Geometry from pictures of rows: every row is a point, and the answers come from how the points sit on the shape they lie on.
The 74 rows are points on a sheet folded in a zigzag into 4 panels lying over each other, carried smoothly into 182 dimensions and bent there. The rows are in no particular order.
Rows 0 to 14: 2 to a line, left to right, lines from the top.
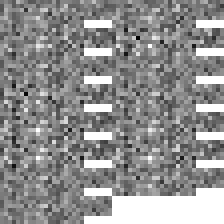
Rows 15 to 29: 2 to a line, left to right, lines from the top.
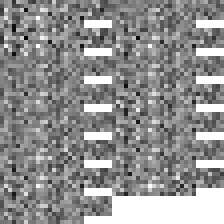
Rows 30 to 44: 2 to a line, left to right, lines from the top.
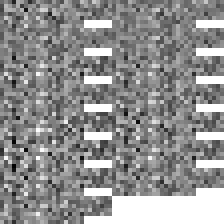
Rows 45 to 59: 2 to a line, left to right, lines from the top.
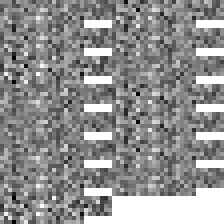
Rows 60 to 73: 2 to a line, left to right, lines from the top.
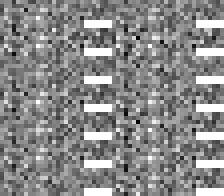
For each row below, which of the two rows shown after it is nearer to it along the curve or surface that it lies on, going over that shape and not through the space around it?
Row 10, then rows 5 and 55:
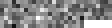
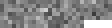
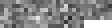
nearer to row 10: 55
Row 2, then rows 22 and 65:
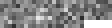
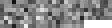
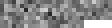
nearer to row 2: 22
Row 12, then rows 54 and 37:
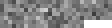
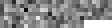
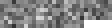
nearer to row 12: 54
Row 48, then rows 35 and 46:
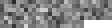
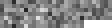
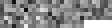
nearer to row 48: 46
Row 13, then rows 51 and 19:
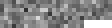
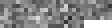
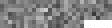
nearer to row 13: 51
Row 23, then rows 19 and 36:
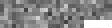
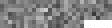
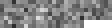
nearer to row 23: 36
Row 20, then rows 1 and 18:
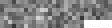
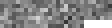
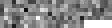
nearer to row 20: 1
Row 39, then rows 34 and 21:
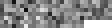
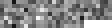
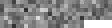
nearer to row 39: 21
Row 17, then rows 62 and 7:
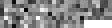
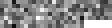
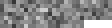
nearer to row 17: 62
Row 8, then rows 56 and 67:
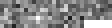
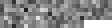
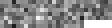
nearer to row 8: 67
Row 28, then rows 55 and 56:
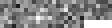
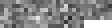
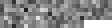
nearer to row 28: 55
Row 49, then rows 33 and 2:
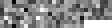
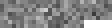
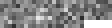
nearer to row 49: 2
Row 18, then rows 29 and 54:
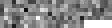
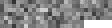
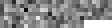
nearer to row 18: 54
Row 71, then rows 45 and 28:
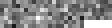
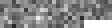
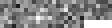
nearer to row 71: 28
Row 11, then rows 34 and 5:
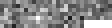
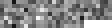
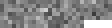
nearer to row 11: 34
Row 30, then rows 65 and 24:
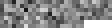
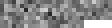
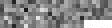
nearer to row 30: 65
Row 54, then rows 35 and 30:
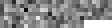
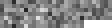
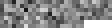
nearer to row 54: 35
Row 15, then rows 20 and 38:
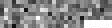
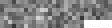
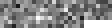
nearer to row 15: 38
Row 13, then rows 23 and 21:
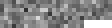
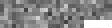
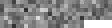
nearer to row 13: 21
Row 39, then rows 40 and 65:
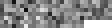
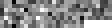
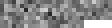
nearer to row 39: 65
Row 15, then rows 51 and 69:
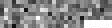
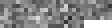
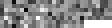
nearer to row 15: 69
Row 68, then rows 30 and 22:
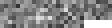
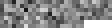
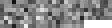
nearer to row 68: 22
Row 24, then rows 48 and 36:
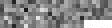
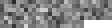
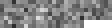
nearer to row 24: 36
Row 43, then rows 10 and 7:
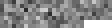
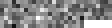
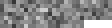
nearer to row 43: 7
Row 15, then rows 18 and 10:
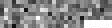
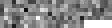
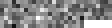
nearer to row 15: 10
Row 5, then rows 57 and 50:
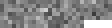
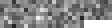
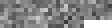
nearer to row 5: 50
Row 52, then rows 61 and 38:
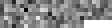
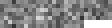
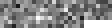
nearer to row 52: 61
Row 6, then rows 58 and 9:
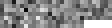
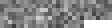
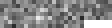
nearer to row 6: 58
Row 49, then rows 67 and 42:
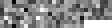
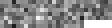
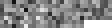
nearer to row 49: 67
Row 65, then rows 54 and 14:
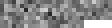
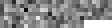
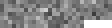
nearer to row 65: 14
